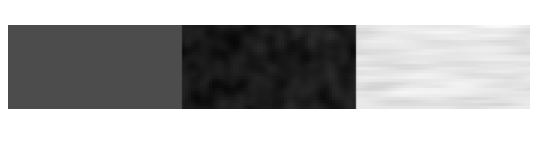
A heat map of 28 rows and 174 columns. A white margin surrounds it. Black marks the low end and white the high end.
The table splits into one row of 3 panels. Panel 1,1: low, flat. Panel 1,2: very low, blotchy, faint in contrast. Panel 1,3: very high, streaked across, faint in contrast.
